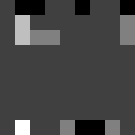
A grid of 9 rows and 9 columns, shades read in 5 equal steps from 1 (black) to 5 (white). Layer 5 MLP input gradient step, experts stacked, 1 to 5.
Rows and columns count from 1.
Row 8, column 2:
2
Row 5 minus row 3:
0 -2 -1 -1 0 0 0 0 -1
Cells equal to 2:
66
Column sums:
18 24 18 19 19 16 17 19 19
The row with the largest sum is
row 3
